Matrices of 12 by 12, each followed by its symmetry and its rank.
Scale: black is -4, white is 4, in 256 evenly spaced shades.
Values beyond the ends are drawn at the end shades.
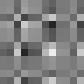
symmetric, rank one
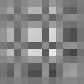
symmetric, rank one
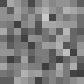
neither, full rank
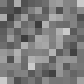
symmetric, full rank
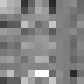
neither, rank two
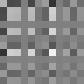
symmetric, rank one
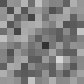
symmetric, full rank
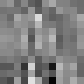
neither, rank two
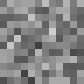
neither, full rank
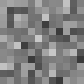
symmetric, full rank
